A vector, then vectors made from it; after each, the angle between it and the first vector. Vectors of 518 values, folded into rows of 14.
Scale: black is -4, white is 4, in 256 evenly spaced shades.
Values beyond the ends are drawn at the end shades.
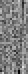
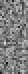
partly aligned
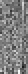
nearly opposite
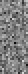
partly aligned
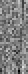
nearly parallel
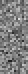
partly aligned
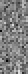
partly opposed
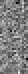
partly opposed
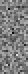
orthogonal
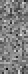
partly opposed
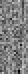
nearly parallel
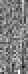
nearly opposite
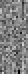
nearly parallel
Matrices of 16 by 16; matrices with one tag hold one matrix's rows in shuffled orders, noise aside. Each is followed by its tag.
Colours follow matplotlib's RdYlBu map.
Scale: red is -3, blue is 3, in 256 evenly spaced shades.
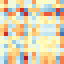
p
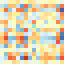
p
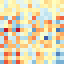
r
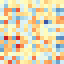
r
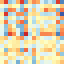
p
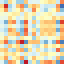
p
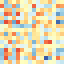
r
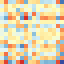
p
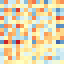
r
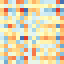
p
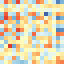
r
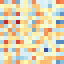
r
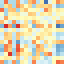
r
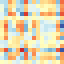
p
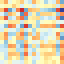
p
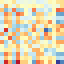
r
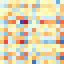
p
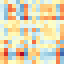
p
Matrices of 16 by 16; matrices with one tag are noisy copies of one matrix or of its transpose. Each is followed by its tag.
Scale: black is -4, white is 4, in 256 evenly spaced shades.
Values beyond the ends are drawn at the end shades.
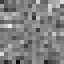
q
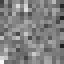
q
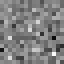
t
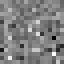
t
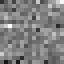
q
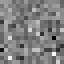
t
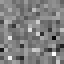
t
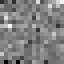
q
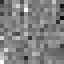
q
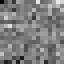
q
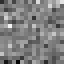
q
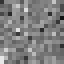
q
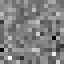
t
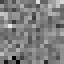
q
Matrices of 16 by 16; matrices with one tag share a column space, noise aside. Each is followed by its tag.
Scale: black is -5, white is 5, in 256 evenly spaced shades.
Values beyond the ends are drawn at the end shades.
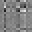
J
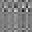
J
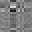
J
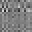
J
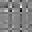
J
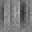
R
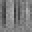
R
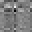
J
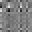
J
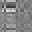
J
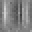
R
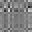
J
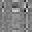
J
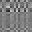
J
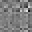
J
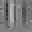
R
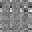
J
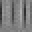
R
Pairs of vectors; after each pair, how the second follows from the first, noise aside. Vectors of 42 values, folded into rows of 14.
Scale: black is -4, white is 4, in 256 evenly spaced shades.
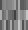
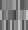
copied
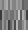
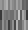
copied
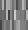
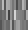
copied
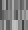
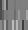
partly zeroed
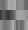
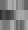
copied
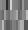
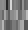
copied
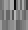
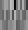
copied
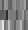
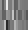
shuffled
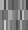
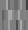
partly zeroed
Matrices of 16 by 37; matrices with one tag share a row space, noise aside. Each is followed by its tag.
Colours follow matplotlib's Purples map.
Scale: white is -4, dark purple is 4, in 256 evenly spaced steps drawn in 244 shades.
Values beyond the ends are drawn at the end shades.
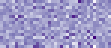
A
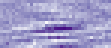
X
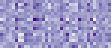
A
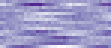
X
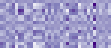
A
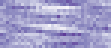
X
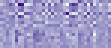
A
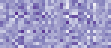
A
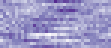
X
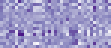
A
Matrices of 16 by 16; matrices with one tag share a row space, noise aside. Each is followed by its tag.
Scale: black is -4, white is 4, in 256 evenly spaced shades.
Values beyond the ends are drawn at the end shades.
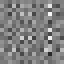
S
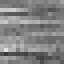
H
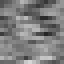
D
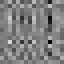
S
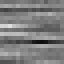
H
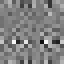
S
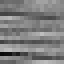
H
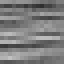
H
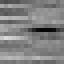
H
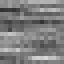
H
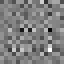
S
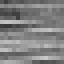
H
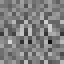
S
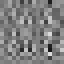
S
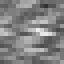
D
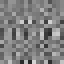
S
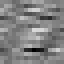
D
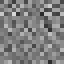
S
